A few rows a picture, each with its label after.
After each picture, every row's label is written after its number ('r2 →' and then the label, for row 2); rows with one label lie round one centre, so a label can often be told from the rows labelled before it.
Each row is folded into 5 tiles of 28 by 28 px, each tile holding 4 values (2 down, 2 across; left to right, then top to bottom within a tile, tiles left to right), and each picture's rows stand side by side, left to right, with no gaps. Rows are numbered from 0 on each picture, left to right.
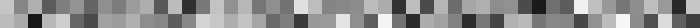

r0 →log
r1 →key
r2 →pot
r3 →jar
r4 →pot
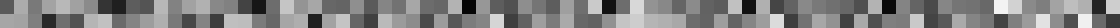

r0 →jar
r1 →jar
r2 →log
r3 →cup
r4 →key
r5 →cup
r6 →cup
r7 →pot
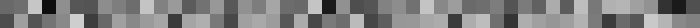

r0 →cup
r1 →log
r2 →cup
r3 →log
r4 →jar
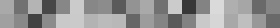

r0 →key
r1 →key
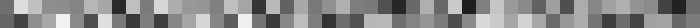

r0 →pot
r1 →pot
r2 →jar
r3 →key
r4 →jar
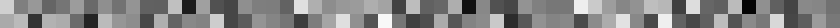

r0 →log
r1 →cup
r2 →pot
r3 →cup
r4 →pot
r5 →cup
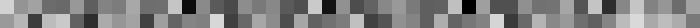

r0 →log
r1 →cup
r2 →cup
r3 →cup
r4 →key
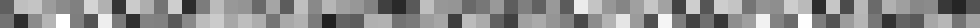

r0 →pot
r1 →key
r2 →jar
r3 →log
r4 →pot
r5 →pot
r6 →jar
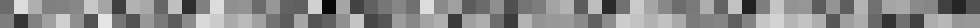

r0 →pot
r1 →key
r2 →cup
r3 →log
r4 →key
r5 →key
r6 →jar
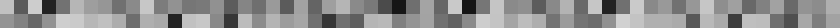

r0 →key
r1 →log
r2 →jar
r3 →key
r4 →key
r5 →log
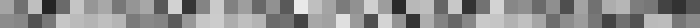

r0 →key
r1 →key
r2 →pot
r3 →key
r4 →jar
